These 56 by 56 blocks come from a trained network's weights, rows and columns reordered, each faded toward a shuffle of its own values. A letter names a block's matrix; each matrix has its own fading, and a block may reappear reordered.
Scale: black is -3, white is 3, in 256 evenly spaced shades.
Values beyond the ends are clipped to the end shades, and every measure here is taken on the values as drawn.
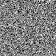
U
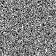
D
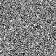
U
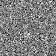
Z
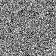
D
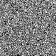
D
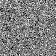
D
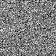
D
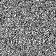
D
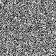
D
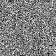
U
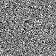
Z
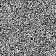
D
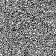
D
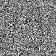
D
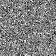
Z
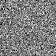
D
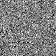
Z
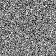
U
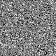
Z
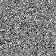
D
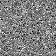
Z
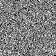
U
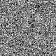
U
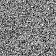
D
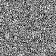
U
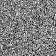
D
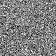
D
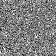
Z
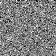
Z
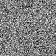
D
